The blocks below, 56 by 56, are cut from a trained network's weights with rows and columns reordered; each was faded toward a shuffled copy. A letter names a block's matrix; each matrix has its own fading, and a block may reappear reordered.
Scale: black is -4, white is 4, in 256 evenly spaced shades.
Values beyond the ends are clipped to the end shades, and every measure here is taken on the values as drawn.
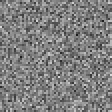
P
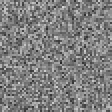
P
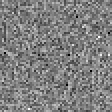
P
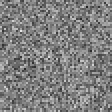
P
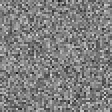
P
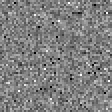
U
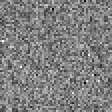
P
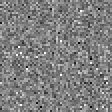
U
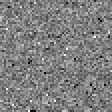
U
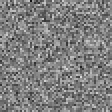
P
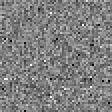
U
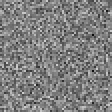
P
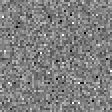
U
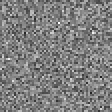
P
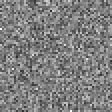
P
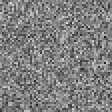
P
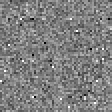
U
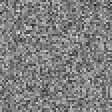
P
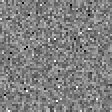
U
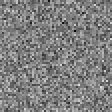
P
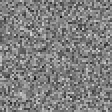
P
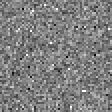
U
